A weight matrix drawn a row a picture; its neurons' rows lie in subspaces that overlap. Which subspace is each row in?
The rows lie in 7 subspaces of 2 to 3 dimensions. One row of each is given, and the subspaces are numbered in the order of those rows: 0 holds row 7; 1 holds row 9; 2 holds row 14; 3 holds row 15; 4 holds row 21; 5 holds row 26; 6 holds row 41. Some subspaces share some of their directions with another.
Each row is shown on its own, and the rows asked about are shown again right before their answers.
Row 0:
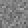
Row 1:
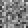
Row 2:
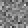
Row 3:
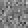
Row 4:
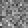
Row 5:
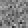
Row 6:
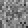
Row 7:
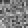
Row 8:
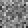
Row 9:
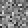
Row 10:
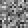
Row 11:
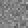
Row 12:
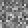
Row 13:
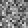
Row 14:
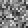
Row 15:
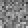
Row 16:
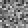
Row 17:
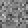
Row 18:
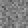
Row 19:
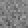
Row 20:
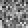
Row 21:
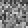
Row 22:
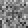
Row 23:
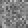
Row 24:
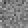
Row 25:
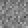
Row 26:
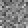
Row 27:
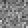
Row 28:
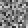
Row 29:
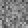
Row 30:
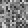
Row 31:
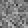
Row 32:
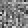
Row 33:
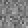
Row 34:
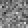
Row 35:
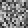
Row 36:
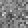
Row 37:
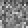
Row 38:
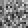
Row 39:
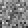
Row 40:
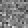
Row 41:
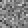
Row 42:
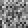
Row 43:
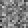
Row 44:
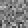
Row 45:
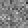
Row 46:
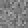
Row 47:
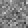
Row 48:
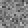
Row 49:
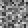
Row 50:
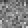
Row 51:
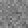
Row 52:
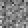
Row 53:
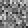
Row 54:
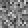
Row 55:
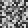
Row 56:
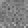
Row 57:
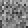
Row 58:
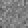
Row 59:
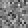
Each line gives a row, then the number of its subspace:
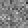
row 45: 2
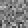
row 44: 5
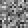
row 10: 5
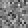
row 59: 4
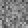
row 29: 0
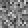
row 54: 4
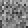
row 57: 4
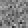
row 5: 5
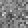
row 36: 2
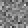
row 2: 5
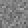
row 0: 1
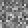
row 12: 2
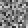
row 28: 5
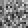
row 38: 3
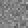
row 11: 2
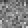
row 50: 0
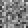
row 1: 3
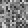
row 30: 0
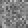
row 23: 0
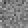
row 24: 6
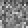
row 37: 4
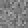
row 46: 4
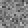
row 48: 6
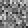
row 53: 4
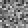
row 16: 6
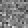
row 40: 1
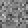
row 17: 2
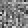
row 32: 1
